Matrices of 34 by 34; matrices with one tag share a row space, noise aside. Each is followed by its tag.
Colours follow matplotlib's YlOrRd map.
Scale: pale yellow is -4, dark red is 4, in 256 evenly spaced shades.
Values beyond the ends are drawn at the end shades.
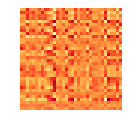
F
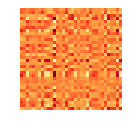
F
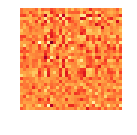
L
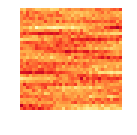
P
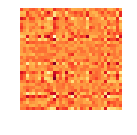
F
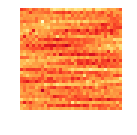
P
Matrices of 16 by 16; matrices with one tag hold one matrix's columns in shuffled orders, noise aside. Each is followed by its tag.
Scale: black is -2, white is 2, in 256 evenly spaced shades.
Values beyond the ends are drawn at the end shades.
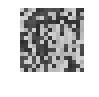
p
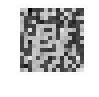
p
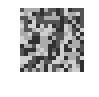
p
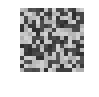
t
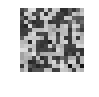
p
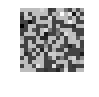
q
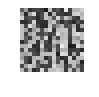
p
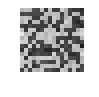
t
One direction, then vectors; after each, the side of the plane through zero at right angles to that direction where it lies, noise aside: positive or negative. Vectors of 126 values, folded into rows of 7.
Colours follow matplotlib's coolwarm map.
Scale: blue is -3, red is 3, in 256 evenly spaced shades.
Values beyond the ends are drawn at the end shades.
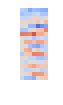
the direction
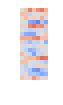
negative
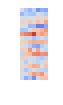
positive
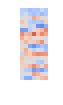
positive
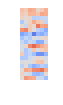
negative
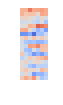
negative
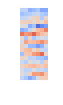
positive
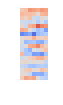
negative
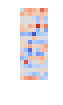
negative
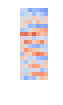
positive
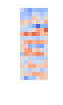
positive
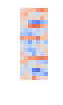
negative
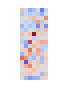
positive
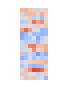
negative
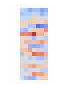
positive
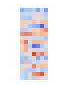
positive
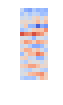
positive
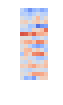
positive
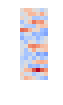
negative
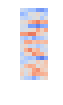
positive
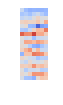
positive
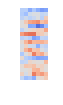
positive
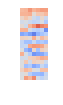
negative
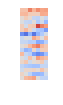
negative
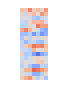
negative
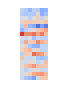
positive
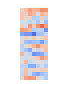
negative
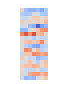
positive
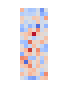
positive
